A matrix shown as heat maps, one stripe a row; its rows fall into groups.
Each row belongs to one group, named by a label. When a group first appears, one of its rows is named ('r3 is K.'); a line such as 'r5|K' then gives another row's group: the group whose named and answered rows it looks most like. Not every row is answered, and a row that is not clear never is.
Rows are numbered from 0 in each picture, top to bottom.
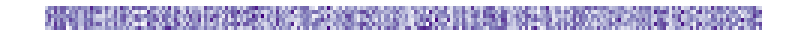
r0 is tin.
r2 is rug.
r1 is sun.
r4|sun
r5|rug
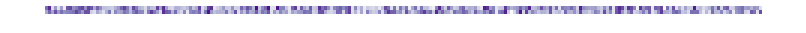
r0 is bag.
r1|rug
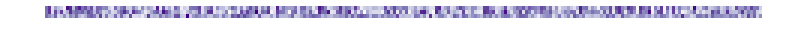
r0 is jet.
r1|bag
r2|sun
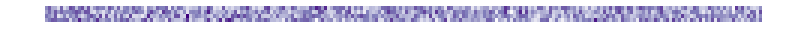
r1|rug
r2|sun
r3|tin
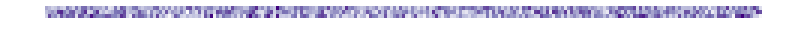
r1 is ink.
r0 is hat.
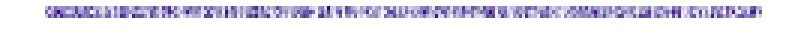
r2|tin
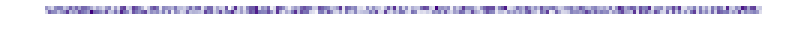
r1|tin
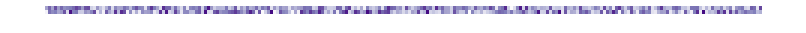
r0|rug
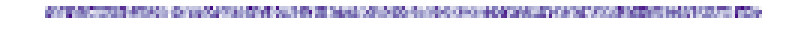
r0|tin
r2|jet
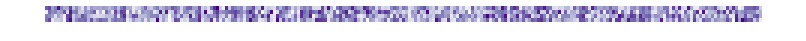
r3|jet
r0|jet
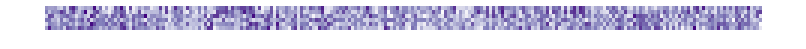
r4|tin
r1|ink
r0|ink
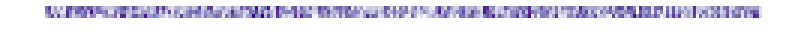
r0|bag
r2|hat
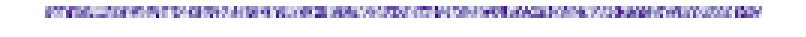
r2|jet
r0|rug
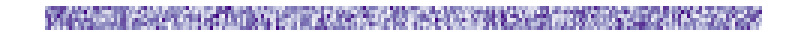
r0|tin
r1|ink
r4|tin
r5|bag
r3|rug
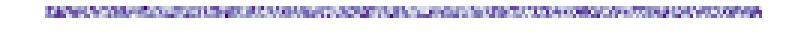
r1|ink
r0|jet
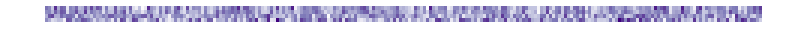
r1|sun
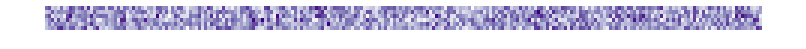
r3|hat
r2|jet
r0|bag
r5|ink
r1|ink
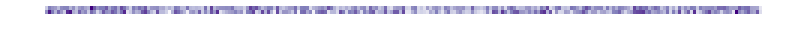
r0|tin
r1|jet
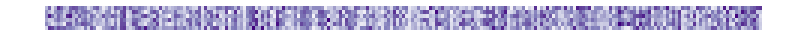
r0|ink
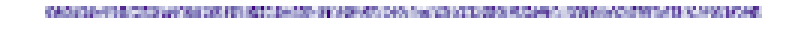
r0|hat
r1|jet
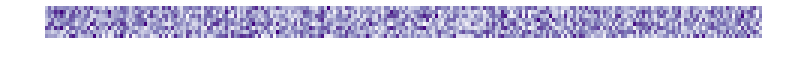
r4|tin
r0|rug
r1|tin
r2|rug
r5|bag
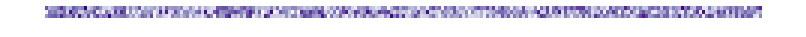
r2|tin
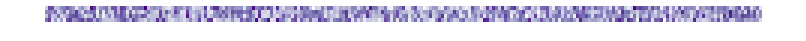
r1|sun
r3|bag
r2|ink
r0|tin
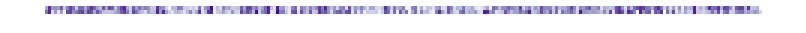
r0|bag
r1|bag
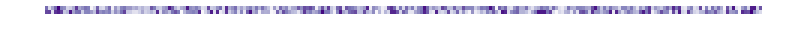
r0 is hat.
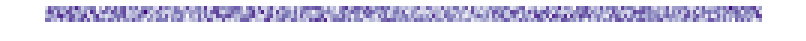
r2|ink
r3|bag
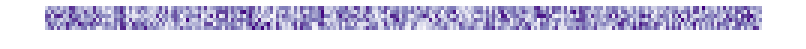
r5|hat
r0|ink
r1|ink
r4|tin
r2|jet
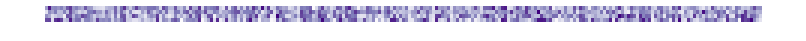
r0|rug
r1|sun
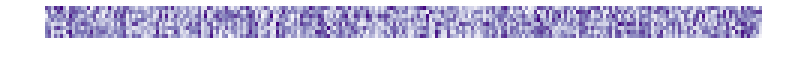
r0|bag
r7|bag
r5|jet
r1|ink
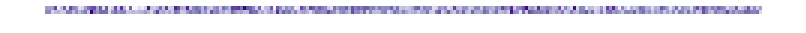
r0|sun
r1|jet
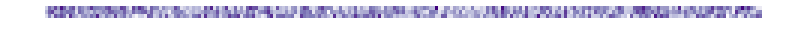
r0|tin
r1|tin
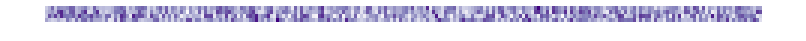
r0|ink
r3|hat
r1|ink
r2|tin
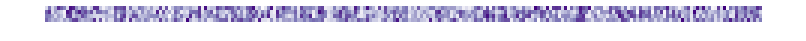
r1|jet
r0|ink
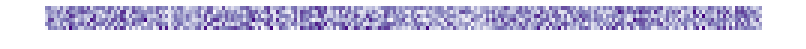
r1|hat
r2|ink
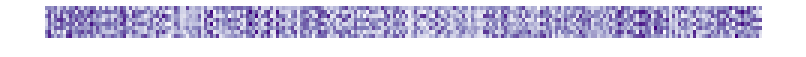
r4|tin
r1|tin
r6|bag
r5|sun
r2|bag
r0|sun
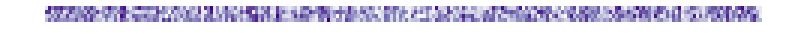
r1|bag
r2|hat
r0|rug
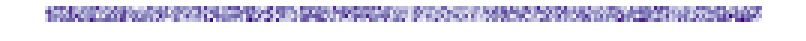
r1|bag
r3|tin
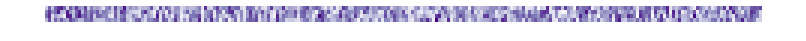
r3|rug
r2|jet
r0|sun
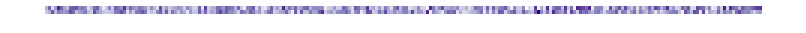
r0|ink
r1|ink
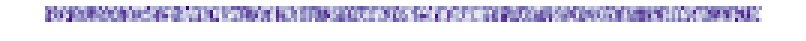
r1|bag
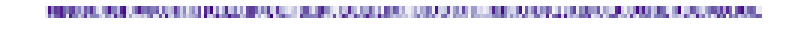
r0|rug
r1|rug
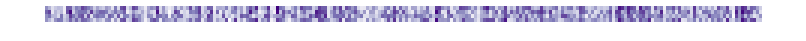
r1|jet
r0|hat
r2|bag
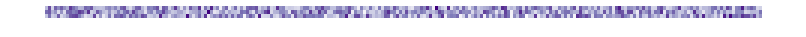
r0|rug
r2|ink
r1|bag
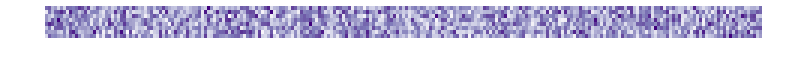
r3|hat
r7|sun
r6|ink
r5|sun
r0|bag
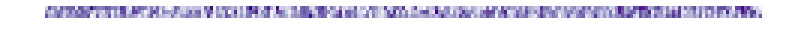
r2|hat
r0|tin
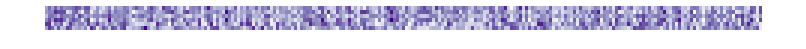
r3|rug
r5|jet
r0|rug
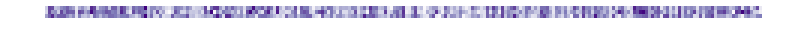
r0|tin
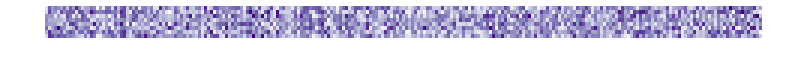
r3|hat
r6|bag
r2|hat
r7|rug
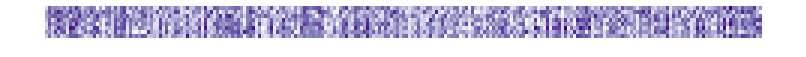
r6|sun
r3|ink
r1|jet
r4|sun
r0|sun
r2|tin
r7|ink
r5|ink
